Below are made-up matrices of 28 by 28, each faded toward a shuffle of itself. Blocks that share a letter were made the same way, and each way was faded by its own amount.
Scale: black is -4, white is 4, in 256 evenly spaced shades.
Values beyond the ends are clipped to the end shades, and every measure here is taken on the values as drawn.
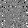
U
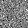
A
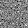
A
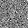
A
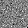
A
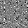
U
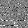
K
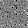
U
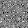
K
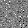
U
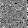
U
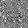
U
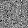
A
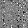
U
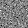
A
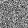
A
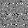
K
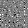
U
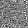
U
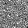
A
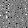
U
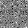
U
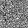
A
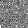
U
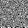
K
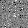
U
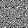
K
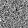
A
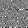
K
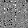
U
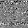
K
